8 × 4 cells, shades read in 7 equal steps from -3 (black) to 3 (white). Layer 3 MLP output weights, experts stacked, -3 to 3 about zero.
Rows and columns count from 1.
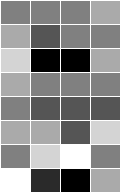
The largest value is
3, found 2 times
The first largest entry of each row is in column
4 1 1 1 1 4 3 1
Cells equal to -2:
1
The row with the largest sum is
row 7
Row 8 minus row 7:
3 -4 -6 1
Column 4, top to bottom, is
1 0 1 0 -1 2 0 1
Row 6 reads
1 1 -1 2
